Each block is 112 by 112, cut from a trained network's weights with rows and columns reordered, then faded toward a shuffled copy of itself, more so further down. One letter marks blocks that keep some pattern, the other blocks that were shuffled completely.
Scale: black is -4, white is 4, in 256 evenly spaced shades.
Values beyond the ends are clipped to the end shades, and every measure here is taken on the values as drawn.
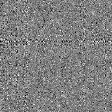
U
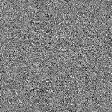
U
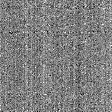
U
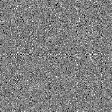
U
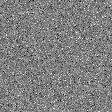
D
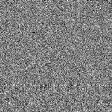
U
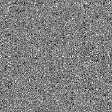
U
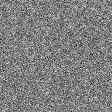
D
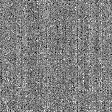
U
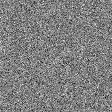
D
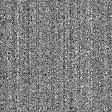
U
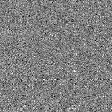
U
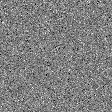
D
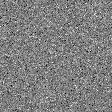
D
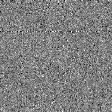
U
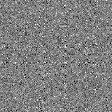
U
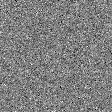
D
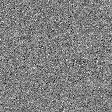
D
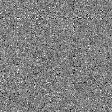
U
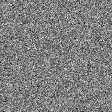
U
